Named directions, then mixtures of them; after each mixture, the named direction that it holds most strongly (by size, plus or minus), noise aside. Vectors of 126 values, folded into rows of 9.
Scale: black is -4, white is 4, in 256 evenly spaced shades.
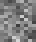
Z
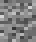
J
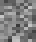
Z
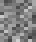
Z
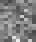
Z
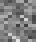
Z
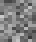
Z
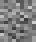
J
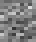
J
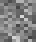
Z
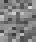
J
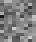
J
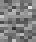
J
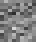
J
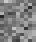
J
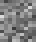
J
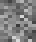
Z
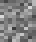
J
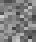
Z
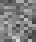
Z
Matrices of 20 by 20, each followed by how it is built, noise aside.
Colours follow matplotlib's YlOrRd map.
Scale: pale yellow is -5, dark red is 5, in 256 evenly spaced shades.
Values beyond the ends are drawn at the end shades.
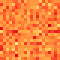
low rank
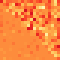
upper triangular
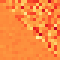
upper triangular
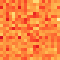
low rank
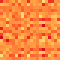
low rank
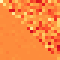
upper triangular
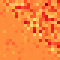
upper triangular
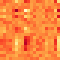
low rank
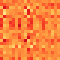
low rank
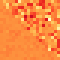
upper triangular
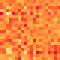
low rank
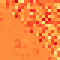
upper triangular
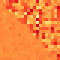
upper triangular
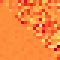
upper triangular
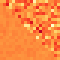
upper triangular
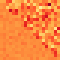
upper triangular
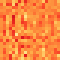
low rank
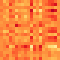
low rank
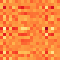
low rank
